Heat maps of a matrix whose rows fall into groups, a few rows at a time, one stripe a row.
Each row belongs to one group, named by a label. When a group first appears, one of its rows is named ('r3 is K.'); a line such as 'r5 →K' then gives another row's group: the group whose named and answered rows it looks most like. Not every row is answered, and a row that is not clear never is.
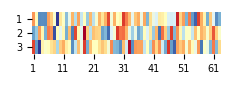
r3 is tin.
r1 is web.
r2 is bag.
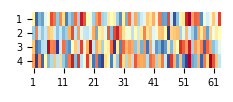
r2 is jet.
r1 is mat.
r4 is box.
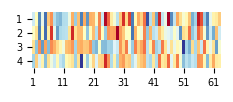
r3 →box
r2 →jet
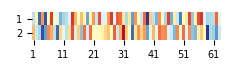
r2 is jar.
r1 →jet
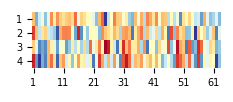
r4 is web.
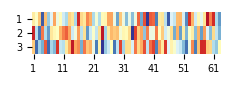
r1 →box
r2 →tin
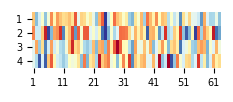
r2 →box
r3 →jet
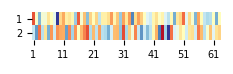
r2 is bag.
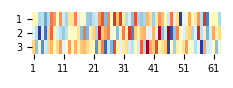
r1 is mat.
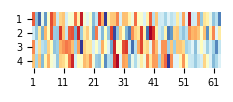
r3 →jar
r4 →jar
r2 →box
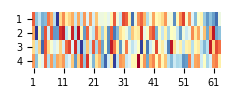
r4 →box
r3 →bag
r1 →jar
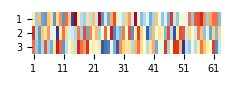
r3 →box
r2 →tin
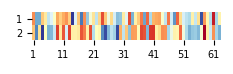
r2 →box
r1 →tin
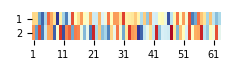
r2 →bag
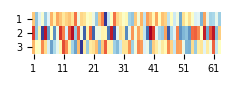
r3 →tin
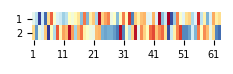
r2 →box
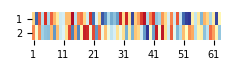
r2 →bag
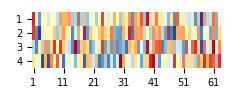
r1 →tin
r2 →tin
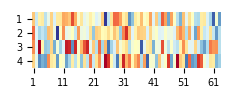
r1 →jar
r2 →web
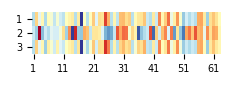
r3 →jet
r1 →jet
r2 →bag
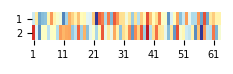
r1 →jet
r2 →tin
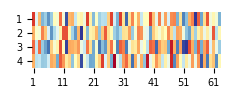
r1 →box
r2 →tin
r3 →box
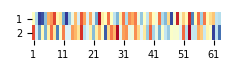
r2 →web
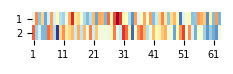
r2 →jar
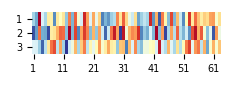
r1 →bag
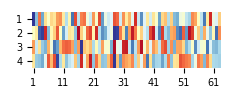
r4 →web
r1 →bag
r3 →jar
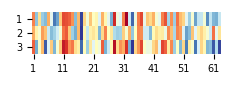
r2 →tin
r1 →jar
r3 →jar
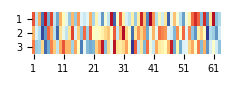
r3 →mat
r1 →box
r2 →jar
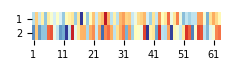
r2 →jet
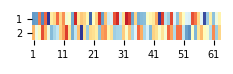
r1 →bag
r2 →tin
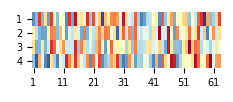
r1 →bag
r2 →mat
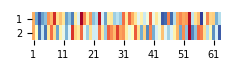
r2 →web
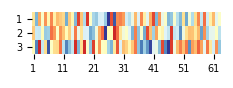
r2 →mat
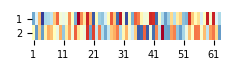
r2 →bag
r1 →box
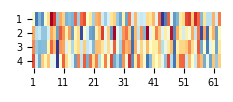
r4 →tin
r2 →mat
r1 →mat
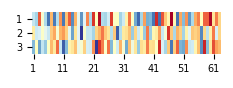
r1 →bag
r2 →mat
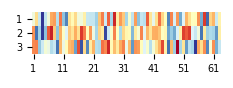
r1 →mat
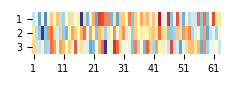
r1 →jet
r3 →mat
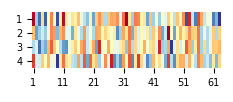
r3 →jet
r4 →tin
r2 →mat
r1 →web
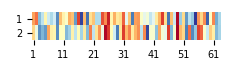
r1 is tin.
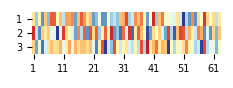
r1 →box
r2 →tin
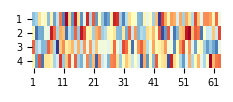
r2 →mat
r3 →jar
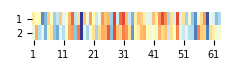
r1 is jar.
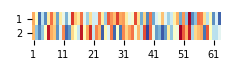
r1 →web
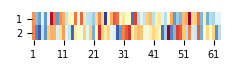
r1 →mat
